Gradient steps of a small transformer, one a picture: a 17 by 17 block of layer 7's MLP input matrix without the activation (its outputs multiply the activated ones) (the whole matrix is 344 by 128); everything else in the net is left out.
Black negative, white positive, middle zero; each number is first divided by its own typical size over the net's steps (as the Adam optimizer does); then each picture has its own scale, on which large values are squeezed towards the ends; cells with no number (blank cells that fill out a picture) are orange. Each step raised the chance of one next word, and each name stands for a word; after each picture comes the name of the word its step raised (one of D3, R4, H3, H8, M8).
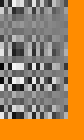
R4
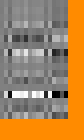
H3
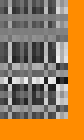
R4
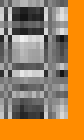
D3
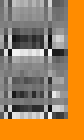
H3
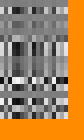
R4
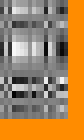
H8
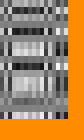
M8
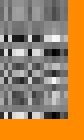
H3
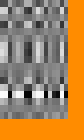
H8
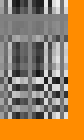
R4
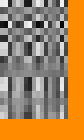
M8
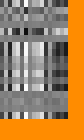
M8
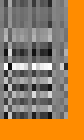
R4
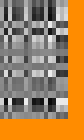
D3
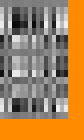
D3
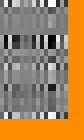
H3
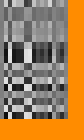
R4
